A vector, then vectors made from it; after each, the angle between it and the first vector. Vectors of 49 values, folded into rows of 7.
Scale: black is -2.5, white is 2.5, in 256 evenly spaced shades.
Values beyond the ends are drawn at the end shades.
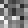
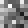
orthogonal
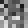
nearly parallel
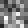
orthogonal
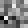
partly opposed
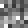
partly aligned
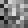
nearly opposite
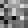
nearly opposite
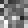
nearly parallel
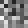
nearly parallel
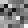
partly aligned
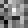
nearly opposite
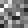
partly opposed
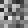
partly aligned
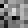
nearly opposite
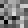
nearly opposite
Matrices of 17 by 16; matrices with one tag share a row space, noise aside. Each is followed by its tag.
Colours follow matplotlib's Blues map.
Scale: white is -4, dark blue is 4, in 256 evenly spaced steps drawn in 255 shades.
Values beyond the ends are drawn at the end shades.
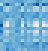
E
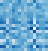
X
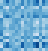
E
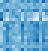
E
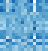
X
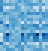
E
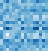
E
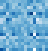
X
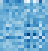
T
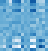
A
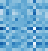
X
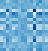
X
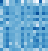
E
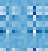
X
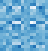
A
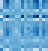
E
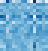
X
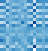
X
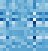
X
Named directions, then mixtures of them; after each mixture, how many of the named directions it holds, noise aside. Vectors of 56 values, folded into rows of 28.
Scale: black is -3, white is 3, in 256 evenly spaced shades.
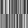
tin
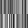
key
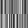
two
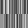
one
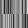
two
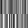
two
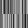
two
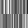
two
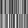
two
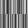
two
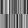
one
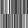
two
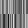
one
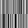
two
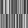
one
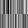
one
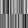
one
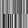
one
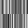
two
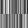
one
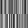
two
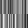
one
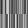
two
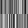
two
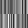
one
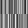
two
